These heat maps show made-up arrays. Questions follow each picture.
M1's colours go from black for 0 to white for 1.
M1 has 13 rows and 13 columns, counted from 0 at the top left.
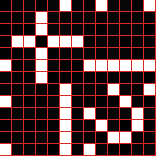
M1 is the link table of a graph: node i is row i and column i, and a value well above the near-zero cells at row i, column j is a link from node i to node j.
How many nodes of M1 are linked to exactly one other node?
4
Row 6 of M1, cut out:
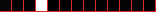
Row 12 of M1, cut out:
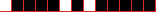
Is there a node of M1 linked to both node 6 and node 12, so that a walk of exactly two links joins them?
no
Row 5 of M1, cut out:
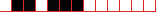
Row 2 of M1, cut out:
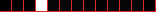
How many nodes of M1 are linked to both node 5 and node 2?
1
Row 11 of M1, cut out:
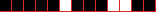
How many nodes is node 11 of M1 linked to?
3
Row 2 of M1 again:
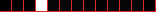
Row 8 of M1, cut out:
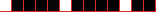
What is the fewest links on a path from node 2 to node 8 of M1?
3
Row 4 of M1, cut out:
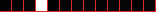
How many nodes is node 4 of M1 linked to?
1
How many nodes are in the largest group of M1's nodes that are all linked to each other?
3
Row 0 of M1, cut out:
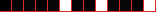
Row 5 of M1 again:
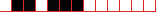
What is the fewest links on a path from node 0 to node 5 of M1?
1
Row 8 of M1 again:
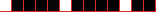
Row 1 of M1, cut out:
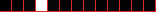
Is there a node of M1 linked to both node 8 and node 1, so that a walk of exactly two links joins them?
no
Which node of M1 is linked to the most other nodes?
node 5
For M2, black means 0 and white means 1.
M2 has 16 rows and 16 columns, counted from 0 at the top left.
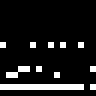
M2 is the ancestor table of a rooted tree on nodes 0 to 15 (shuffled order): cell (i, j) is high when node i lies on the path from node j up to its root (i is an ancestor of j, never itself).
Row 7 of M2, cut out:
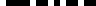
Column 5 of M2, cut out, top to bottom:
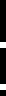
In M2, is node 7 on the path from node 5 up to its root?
yes
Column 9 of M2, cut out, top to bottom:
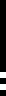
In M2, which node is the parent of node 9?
12
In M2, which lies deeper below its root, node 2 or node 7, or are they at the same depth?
node 2
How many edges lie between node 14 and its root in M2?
0
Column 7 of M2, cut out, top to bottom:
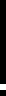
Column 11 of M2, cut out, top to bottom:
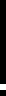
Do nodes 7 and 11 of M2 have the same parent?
yes
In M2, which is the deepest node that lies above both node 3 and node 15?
11
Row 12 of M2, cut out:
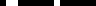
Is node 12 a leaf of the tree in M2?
no
